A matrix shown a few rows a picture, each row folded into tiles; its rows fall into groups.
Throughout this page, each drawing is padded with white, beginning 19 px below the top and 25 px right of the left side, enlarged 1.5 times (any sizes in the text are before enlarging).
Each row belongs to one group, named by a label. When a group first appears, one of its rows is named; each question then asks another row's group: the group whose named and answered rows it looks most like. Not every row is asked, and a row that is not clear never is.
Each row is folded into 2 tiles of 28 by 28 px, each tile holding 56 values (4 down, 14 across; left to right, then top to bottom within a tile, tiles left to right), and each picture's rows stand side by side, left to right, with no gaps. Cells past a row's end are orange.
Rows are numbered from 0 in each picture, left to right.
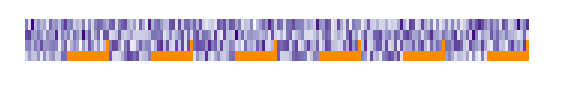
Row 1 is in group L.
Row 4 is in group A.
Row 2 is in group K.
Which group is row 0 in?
K
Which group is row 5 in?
K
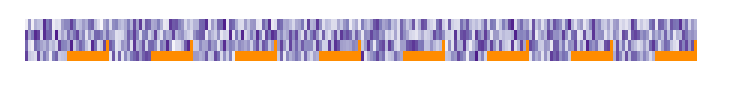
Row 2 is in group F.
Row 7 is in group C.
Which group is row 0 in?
C
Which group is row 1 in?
A
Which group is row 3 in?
A
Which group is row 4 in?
L
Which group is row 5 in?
C
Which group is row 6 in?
A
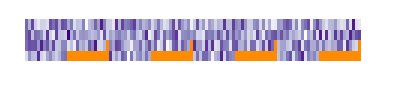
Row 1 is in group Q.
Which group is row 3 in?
F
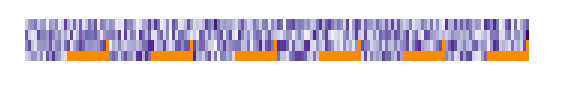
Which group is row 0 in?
A
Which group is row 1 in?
C
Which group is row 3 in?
L
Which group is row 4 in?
A
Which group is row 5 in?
L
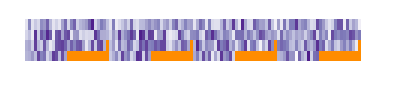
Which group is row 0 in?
C
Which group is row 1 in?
C
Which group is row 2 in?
A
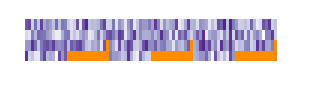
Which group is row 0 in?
L
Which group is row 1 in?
C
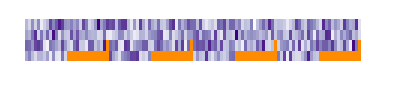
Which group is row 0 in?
K
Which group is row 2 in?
K
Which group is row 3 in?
C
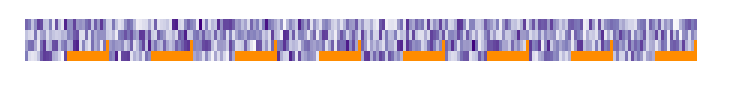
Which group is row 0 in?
L
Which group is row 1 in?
C
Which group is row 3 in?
Q
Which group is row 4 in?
C
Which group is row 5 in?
L
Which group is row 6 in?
L
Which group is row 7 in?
K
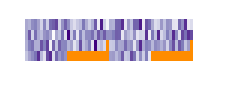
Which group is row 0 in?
F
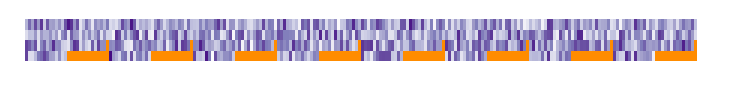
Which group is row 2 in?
Q
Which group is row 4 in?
L
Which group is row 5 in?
A
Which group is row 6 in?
C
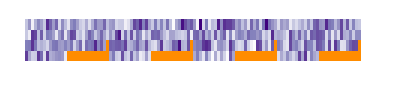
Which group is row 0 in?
Q
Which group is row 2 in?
K
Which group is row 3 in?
A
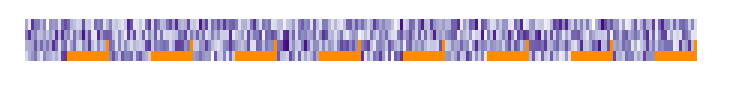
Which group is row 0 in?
F
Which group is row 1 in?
C
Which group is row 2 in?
F
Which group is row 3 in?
Q
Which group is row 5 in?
F
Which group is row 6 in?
K
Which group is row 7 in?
C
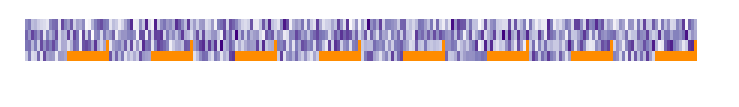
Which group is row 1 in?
C
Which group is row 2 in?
F
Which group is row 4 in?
F
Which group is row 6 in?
C
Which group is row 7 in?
A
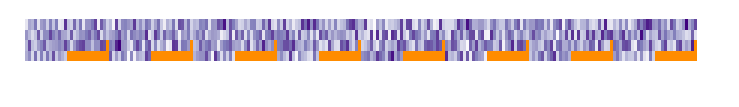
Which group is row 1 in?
Q
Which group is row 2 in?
F
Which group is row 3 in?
K
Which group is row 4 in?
C
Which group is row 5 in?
Q
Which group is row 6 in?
F
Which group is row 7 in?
K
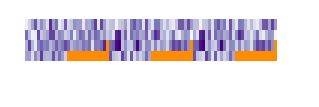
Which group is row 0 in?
A
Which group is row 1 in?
Q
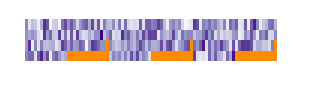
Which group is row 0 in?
C
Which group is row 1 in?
A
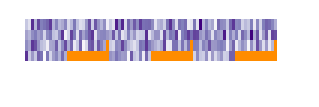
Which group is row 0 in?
Q
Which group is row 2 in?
K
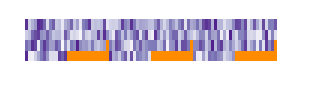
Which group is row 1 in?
Q
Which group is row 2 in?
L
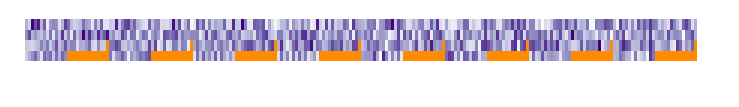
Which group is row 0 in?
F
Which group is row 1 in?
Q
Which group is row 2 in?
A
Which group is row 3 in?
A
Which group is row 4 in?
F
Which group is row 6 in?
K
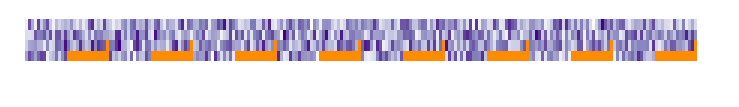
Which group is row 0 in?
C
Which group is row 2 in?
F
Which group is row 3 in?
Q
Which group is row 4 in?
L
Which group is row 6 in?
K
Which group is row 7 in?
A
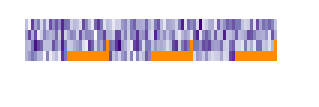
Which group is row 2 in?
K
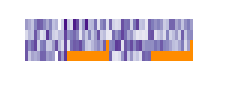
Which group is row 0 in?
L
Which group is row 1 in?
L
